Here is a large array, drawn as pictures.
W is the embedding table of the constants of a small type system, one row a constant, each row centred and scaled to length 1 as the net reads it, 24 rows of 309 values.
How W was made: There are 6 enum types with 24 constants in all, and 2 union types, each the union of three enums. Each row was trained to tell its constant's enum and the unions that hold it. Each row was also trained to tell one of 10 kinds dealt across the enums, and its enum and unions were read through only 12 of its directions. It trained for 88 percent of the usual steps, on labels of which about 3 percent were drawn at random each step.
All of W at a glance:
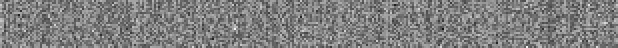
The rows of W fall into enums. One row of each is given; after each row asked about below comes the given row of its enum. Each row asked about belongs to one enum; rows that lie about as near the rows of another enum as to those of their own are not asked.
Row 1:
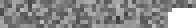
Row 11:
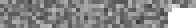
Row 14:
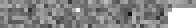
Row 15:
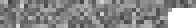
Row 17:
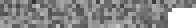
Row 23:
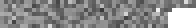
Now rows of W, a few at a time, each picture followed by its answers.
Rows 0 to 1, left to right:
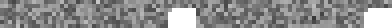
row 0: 11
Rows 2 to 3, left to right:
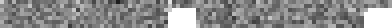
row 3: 14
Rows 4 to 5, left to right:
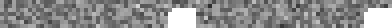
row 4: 1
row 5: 15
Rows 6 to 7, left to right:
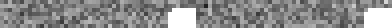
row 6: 23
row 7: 17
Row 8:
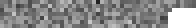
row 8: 17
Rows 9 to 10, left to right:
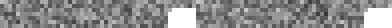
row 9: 14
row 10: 14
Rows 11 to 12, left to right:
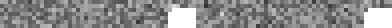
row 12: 17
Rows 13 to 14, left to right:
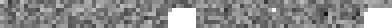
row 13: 15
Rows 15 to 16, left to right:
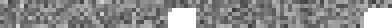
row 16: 1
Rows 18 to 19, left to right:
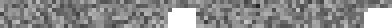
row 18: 1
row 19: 15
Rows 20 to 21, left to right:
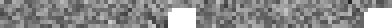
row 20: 14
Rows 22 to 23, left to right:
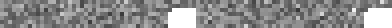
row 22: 23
